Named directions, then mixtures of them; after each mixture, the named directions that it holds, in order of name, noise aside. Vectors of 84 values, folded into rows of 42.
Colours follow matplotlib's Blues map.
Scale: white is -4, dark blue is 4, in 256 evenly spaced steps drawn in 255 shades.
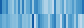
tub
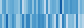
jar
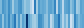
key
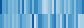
tub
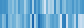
jar, tub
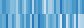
jar, tub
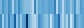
key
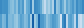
jar, tub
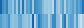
tub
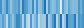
jar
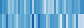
jar, tub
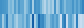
jar, tub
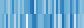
jar, key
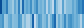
jar, tub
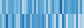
jar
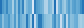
key, tub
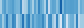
jar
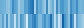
jar, key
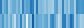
key, tub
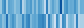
jar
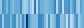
jar, key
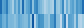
tub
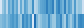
tub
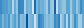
key, tub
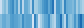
tub
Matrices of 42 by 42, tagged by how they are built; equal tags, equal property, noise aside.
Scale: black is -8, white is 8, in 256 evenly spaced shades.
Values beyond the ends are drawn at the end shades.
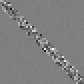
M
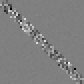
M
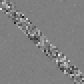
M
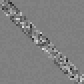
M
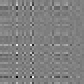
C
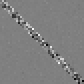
M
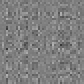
C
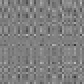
C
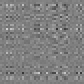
C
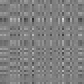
C
